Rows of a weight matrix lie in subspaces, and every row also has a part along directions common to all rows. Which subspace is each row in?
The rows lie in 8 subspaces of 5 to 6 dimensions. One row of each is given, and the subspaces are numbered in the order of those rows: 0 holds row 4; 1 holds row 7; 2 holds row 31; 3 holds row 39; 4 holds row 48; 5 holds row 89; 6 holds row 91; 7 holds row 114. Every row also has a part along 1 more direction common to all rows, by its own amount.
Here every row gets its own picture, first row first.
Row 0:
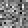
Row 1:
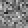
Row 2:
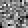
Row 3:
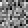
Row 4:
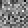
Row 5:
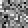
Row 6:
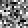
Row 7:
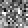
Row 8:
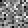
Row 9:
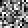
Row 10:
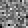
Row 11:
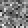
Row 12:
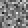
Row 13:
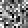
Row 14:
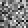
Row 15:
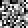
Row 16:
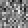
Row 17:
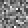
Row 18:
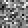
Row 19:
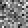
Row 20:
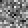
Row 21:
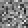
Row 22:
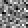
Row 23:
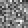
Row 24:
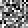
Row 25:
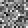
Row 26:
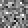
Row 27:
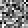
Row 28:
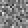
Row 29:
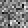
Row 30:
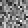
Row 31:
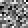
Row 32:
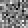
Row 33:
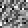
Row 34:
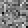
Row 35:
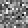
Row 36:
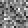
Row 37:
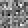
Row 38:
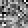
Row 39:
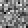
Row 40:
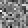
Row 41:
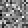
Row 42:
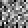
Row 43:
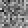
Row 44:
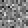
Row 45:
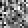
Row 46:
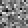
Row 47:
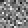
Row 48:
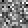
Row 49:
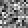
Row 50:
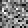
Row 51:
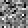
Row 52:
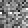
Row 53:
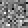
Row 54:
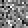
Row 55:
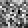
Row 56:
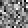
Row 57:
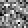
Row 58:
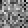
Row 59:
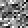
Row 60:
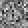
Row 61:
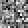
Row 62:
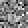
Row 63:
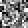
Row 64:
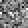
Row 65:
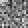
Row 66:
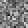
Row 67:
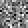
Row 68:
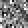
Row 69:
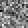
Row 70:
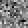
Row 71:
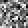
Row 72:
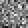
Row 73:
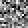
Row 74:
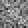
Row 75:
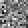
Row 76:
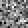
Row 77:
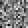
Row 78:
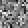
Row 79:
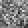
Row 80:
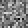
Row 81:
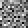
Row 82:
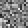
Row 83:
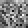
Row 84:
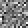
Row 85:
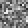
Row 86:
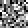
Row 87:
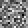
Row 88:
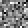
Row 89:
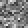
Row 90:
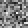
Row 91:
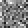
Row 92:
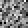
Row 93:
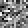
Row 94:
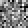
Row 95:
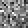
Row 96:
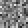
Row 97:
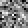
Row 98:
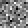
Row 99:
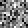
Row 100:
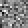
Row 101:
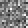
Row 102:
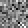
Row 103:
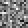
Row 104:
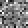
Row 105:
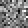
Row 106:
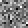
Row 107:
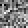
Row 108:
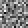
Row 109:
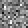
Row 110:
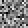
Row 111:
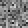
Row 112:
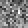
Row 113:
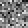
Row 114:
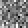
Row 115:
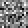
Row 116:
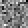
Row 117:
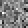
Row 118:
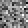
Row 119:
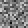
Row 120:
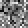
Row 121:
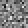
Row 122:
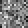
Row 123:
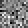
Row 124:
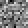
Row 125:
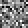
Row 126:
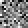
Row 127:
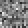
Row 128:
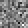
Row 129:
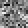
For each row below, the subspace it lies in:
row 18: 2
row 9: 7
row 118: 4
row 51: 2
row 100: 4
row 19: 2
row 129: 3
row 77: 3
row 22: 6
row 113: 3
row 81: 0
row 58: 0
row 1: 2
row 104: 5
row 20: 7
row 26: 4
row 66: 6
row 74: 7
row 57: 3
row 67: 4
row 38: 2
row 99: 6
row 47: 2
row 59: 5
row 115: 2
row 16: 1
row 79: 1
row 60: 5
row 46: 2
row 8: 7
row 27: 3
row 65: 4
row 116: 5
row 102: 1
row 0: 7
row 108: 5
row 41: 3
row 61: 5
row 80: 4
